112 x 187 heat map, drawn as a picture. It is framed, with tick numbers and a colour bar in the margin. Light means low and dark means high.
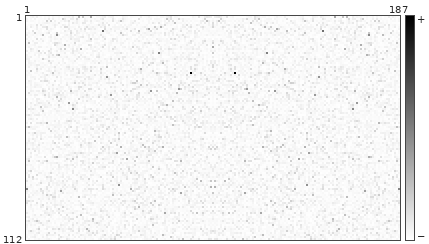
Grain: fine. Histogram: skewed, a long tail of high values. Stripes: none. Mirror symmetry: left to right. Slope: none.
